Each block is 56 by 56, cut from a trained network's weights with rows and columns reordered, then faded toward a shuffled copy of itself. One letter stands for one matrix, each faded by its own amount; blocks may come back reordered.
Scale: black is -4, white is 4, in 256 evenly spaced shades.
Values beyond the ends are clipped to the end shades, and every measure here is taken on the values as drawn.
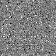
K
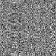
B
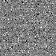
K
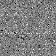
K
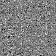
K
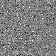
K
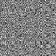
B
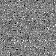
K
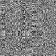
B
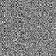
B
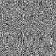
B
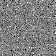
K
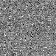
K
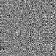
B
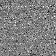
K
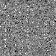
K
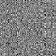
B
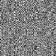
B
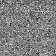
K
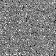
K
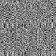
B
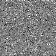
K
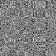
B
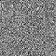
B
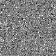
K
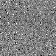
K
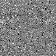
K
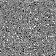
K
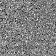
K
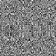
B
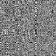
B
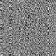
B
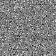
K
